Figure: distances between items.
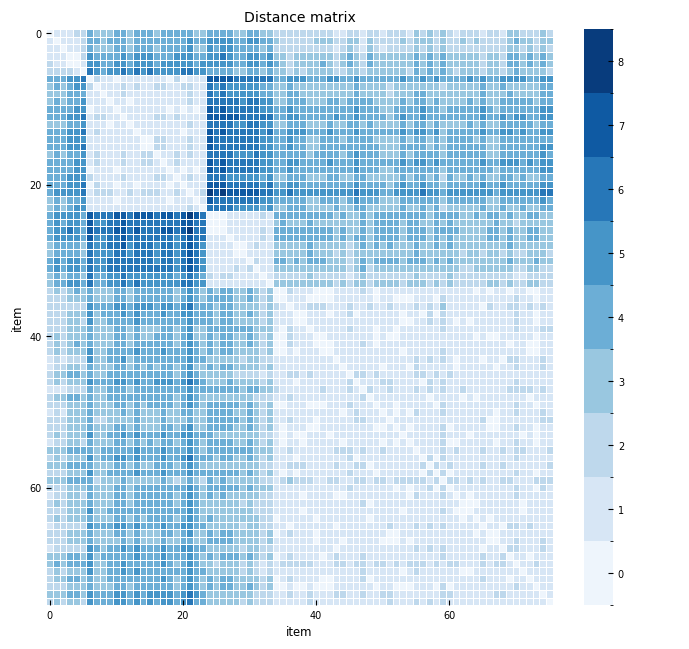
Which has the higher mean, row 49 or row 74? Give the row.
74
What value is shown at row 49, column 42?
1
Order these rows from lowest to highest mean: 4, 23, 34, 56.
34, 56, 23, 4
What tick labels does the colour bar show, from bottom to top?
0, 1, 2, 3, 4, 5, 6, 7, 8
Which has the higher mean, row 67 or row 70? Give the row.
70
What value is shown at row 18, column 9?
1
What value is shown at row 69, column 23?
3
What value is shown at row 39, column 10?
4
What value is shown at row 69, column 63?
1
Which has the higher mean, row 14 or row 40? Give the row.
14
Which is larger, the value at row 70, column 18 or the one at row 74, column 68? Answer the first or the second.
the first
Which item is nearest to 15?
14
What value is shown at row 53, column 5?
3
